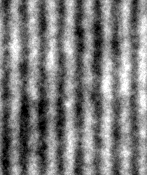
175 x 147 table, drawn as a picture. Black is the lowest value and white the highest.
There are no lone odd cells. The ninth with the highest average is the middle right. Stripes running up and down repeat 8 times from left to right. Overall the values sit about 50% of the way up the scale.
